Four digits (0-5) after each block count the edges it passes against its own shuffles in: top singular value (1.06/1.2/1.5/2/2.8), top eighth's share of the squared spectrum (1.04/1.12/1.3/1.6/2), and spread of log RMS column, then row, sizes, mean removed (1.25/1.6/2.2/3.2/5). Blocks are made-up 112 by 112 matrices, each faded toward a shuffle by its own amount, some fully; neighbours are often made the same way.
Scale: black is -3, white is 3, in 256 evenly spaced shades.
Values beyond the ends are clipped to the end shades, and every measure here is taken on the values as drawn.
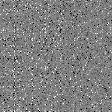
4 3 2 1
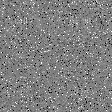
2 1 0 0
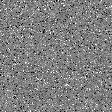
2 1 0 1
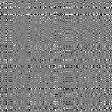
5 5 4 4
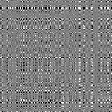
5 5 4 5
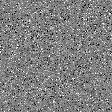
3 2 0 0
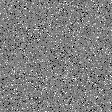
0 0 0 0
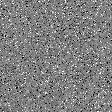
0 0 0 0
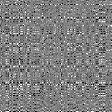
5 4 3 4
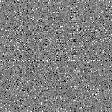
4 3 1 2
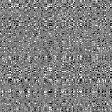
5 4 3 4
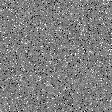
2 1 0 0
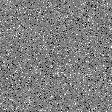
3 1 0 0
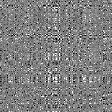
5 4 3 3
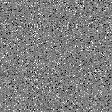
3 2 1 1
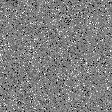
2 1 0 0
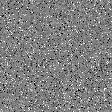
3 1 0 0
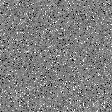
3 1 0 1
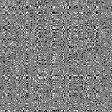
5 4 3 3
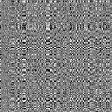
5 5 4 4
